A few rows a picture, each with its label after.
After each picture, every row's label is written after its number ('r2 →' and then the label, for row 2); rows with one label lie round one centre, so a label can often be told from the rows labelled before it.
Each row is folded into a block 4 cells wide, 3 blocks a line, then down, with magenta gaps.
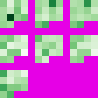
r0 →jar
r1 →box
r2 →box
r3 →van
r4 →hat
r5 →van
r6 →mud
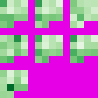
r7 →mud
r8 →mud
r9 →hat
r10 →box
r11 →mud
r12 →mud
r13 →jar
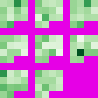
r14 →box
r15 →hat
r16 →box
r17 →van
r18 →van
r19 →jar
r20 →mud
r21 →hat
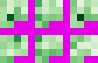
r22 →jar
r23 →mud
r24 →jar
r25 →box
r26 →mud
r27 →van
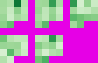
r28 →box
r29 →box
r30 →mud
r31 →hat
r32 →box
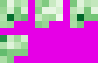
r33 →jar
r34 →van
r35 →jar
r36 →mud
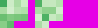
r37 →mud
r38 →hat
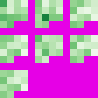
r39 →mud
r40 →jar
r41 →van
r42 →van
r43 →hat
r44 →van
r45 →van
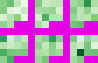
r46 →van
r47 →hat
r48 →box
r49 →mud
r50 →box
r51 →jar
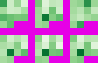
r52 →mud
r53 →jar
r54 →box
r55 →jar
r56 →jar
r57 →jar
